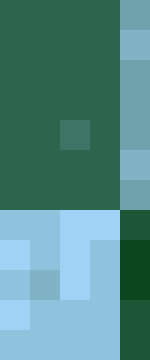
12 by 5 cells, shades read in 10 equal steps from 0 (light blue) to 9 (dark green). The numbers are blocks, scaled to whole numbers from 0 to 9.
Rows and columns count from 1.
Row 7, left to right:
7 7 7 7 3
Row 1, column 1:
7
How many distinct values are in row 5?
3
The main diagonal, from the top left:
7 7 7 7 3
